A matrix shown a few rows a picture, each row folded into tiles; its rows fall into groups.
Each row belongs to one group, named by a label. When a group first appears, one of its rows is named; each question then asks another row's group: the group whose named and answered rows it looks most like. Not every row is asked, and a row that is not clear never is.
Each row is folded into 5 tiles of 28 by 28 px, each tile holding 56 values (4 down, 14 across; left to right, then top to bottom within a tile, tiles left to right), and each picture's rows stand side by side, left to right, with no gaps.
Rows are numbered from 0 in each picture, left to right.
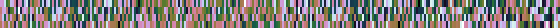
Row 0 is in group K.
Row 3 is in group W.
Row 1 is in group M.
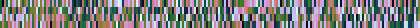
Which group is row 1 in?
M
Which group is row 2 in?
W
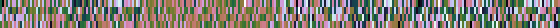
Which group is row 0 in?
K
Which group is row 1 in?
M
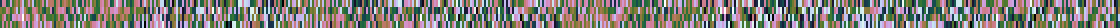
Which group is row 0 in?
W
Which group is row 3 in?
M
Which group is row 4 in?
K
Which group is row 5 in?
W
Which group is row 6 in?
W
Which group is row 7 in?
M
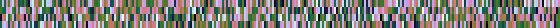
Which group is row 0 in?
W
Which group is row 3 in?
K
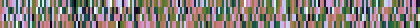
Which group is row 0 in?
K
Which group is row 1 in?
M
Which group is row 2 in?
M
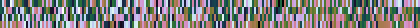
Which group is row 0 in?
W
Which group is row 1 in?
K
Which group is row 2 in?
K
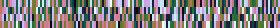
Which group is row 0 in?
K
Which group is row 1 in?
W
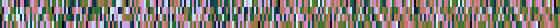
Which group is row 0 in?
W
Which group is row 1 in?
K
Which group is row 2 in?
K
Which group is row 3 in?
K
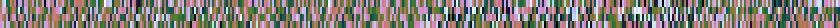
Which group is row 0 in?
M
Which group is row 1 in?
M
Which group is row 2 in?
W
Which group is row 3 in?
M
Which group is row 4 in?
W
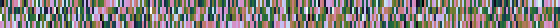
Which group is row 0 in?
M
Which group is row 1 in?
W
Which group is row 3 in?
K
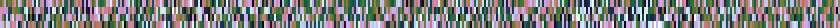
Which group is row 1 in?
W
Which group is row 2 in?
W
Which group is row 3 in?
M
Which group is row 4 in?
W
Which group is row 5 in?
W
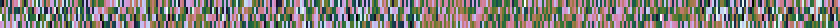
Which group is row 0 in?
M
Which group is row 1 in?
M
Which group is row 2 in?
W
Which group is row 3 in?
K
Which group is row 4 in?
K
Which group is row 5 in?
W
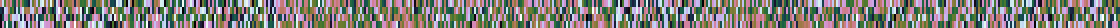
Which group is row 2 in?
K
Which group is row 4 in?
W
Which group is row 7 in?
W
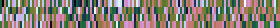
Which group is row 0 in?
K
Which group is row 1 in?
M
